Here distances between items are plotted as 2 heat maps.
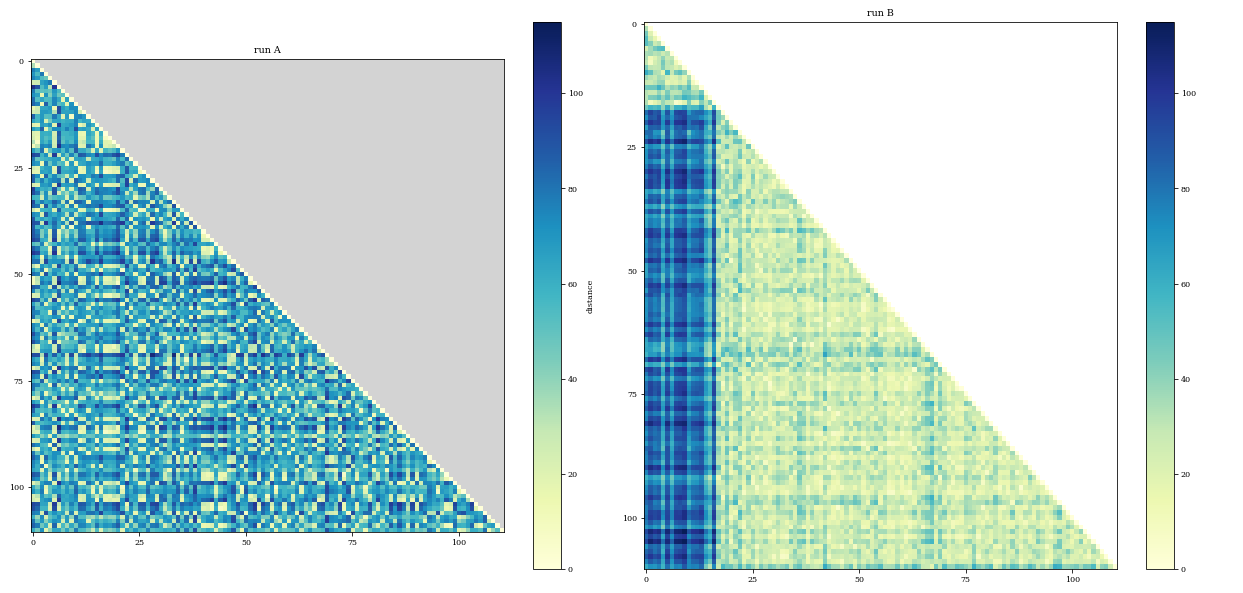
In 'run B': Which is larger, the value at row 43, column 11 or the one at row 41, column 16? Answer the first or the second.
the first
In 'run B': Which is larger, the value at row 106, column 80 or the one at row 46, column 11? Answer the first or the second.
the second
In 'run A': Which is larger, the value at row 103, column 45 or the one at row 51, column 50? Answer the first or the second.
the first
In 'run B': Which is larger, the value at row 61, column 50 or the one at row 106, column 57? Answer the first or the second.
the first
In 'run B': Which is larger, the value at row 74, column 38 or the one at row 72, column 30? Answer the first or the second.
the second
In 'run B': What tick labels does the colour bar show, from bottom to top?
0, 20, 40, 60, 80, 100
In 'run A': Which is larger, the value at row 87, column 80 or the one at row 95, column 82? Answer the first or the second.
the second
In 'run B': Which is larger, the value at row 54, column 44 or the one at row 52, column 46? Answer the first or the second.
the second
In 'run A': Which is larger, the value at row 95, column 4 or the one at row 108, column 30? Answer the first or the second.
the first
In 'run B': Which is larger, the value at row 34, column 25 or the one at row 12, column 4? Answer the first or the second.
the second
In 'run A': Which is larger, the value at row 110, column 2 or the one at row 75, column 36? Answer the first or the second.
the second
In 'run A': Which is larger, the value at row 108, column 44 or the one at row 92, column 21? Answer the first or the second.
the first
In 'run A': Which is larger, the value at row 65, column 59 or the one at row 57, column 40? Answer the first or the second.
the second
